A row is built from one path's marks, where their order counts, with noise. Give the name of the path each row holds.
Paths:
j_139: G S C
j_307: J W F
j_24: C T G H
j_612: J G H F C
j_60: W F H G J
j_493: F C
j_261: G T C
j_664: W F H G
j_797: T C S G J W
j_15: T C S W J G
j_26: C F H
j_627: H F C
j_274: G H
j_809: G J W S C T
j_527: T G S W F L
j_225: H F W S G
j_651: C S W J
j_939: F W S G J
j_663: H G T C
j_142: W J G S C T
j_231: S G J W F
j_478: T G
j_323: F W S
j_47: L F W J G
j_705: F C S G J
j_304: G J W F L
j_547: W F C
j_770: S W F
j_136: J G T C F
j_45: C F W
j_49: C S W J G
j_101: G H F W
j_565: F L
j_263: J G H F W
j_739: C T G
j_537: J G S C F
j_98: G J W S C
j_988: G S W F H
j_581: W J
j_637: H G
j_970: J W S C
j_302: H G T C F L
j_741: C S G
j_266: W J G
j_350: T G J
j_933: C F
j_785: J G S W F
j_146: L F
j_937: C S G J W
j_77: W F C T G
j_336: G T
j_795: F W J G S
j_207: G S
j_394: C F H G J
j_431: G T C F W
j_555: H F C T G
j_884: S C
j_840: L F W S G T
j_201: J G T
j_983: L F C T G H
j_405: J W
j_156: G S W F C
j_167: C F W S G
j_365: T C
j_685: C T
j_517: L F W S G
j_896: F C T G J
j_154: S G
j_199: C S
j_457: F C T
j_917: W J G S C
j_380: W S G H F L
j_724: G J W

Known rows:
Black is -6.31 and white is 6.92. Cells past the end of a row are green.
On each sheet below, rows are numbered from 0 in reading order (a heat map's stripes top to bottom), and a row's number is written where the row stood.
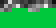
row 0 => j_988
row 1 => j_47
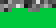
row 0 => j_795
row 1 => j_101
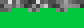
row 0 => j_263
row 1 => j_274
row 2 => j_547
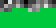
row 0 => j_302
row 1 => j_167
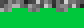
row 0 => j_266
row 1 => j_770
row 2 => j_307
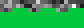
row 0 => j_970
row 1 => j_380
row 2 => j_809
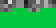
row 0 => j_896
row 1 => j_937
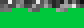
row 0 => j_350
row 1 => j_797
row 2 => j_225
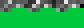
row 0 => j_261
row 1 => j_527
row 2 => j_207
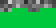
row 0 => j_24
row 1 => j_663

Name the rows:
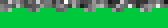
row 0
j_933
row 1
j_581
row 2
j_136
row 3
j_664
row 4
j_304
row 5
j_49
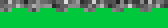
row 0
j_651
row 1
j_493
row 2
j_60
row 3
j_724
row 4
j_840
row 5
j_201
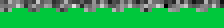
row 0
j_199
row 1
j_939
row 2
j_98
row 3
j_154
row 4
j_741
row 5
j_323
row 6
j_637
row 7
j_478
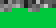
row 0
j_457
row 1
j_336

